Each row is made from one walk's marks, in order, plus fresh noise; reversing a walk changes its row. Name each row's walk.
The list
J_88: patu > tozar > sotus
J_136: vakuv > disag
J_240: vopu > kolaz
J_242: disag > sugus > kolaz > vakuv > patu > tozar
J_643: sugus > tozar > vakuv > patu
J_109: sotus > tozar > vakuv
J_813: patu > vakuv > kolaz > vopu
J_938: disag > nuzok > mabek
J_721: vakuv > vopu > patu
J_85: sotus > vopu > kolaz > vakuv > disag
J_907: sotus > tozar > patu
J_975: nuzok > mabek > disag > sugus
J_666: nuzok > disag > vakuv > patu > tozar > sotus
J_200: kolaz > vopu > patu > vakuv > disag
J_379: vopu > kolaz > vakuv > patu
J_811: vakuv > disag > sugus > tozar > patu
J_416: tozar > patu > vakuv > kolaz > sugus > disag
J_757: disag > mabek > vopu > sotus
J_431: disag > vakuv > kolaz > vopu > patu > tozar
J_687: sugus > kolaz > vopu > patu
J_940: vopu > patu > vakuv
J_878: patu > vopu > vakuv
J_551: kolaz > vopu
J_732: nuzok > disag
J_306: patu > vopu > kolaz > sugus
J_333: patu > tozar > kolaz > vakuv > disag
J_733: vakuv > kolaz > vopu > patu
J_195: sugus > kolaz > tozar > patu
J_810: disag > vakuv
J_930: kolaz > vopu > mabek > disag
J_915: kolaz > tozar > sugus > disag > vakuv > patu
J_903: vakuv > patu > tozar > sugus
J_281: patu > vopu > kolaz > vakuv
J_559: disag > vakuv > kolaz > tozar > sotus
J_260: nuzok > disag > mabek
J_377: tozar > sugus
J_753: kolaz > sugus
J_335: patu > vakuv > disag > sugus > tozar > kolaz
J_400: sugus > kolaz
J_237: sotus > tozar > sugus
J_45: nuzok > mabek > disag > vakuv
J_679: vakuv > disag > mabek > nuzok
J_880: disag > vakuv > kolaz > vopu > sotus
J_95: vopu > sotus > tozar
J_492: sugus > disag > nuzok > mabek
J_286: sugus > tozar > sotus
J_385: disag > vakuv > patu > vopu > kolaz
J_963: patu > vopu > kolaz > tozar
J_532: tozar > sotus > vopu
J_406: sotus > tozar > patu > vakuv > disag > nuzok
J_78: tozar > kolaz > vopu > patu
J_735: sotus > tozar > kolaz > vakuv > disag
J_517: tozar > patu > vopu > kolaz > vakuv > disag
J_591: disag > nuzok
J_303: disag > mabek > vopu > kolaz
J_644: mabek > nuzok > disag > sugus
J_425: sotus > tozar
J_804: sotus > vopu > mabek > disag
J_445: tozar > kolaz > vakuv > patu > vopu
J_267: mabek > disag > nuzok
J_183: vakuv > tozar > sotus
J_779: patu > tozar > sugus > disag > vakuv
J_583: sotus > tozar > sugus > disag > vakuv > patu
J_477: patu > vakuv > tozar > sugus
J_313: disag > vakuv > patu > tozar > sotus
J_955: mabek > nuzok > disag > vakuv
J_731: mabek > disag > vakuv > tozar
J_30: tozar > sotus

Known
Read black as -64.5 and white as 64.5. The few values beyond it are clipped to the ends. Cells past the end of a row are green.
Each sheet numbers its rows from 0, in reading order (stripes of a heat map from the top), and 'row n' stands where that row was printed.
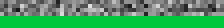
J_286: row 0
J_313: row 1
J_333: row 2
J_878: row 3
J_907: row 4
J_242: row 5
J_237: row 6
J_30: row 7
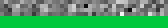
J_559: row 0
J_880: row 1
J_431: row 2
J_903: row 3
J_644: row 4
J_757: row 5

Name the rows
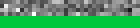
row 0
J_813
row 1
J_517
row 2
J_406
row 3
J_583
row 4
J_731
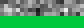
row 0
J_306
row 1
J_735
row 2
J_687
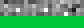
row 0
J_379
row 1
J_200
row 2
J_267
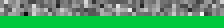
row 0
J_666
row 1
J_963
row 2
J_779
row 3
J_85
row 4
J_281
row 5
J_335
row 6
J_88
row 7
J_445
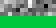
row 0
J_955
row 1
J_804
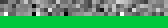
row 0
J_78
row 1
J_492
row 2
J_183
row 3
J_377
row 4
J_975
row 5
J_551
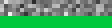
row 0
J_260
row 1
J_240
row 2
J_303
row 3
J_385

